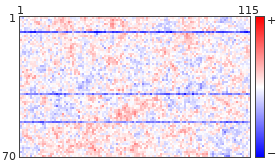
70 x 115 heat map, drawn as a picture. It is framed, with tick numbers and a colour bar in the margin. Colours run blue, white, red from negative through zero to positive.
The grain runs across in streaks. On average the colour sits 50% of the way up the scale. The values are skewed, with a long tail toward low values. Rows 8, 39 and 53 stand out from the rest.
